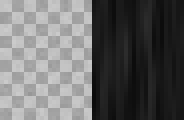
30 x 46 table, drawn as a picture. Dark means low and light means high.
The table splits into one row of 2 panels. Panel 1,1: high, checkered. Panel 1,2: very low, streaked downward, faint in contrast.
